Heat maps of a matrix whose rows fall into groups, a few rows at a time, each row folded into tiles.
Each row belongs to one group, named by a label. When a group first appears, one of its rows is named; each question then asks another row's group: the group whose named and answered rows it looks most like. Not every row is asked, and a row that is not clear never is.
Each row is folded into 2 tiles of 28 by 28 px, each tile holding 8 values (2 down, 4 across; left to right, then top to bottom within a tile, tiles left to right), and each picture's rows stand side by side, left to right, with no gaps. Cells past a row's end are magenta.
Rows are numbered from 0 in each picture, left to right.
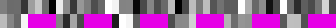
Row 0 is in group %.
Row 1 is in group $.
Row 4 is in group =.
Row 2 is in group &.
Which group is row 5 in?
&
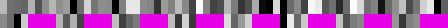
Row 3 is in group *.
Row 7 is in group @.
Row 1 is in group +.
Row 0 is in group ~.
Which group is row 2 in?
=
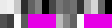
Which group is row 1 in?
%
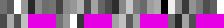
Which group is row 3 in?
$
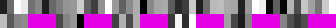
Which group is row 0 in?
=
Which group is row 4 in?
@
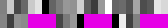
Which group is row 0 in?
@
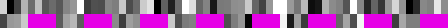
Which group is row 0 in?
&
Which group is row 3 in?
=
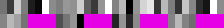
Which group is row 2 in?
@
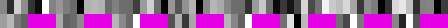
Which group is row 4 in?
%
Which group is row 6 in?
*
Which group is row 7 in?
*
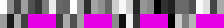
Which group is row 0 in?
$
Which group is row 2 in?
*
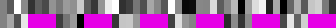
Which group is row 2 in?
&
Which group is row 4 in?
@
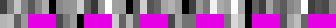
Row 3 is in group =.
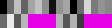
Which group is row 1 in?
+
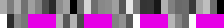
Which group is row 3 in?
%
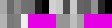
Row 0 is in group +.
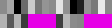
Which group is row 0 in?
+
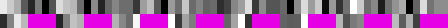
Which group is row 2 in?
%
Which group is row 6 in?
=
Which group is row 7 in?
+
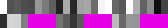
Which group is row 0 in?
&
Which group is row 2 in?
=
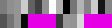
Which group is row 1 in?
&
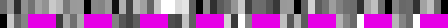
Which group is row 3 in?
*
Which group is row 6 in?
%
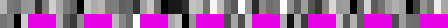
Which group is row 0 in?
~
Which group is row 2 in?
%
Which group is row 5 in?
$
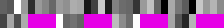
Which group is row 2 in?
%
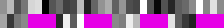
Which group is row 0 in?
@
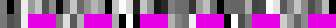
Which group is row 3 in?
%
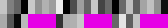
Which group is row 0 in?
~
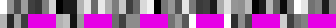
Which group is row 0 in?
$
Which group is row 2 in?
@
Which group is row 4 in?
$
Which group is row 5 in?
=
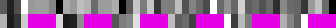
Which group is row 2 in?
&
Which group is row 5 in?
%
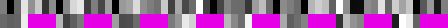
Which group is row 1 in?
=
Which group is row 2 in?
=
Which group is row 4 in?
%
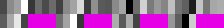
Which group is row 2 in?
+
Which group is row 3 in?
~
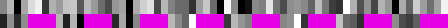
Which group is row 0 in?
@
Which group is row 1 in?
*
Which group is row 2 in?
@
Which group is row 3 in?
%
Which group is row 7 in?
=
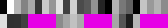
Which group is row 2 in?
~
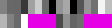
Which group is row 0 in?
%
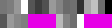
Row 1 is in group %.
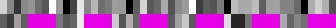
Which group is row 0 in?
$
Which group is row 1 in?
&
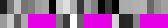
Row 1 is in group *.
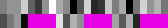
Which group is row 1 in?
+
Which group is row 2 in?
+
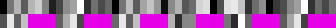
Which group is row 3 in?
@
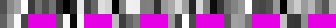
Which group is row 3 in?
*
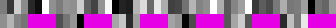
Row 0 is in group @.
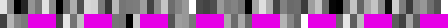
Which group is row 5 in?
%
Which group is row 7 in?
$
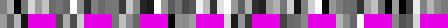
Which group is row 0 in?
+
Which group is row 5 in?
@
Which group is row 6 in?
%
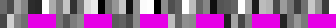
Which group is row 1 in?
@
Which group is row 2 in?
@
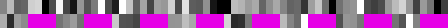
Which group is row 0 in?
@
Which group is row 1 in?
&
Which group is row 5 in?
%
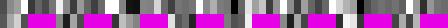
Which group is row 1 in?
$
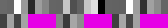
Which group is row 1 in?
@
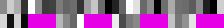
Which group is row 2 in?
=
